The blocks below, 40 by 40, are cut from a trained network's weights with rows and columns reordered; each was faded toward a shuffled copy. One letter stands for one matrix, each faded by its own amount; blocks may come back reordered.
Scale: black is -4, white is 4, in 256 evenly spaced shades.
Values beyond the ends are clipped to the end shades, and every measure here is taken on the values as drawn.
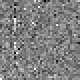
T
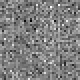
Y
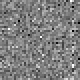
T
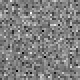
T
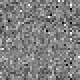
T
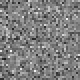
T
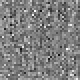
Y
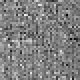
Y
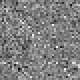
T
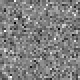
T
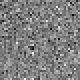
T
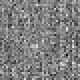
Y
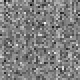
Y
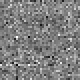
T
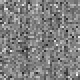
Y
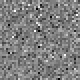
T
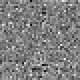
T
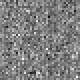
Y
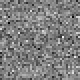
T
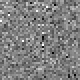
T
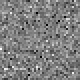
T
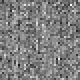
Y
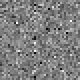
T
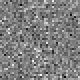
T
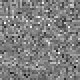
T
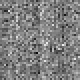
Y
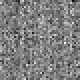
Y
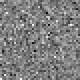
T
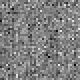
Y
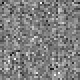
Y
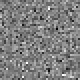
T
